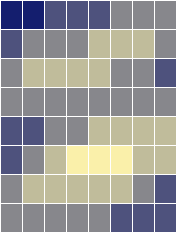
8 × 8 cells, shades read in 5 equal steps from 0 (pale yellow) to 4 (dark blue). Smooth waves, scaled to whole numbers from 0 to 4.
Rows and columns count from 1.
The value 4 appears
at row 1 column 1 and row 1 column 2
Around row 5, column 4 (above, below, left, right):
2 0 2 1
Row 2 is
3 2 2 2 1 1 1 2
